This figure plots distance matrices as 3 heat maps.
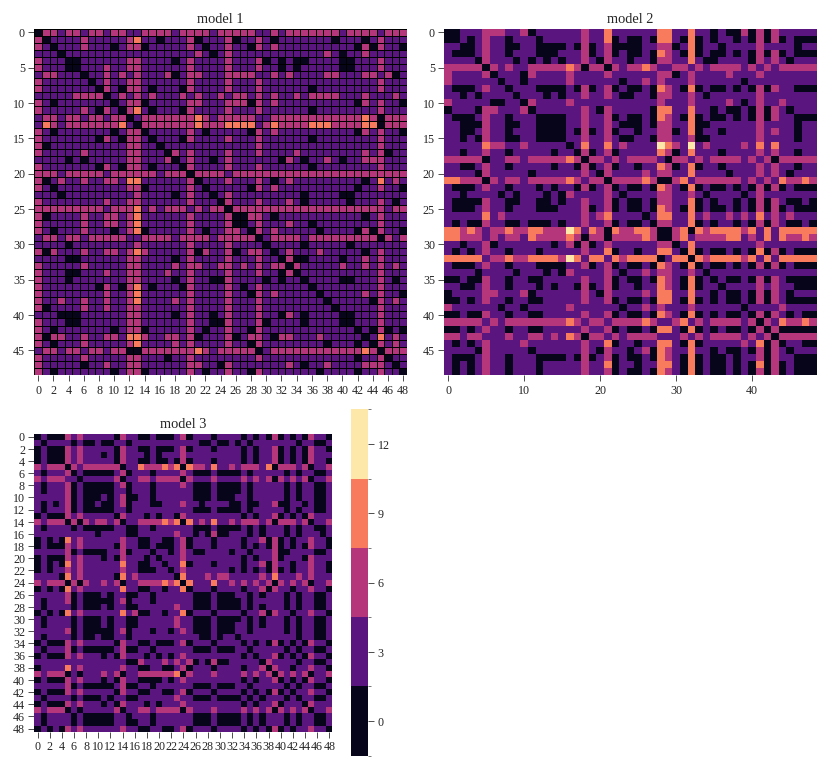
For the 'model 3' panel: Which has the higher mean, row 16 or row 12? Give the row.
16
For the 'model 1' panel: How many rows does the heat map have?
49
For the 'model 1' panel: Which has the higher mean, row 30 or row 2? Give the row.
2
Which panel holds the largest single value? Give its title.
model 2
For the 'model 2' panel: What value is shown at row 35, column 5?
6
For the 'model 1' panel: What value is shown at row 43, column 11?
3
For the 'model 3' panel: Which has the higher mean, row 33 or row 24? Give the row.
24
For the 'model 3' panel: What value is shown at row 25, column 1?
3
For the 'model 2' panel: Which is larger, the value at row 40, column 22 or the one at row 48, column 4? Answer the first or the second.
the second
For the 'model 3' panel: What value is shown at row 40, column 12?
3
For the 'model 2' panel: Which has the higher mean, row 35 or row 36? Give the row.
36
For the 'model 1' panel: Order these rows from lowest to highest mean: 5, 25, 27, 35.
35, 5, 27, 25
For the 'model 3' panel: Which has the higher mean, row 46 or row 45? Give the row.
45
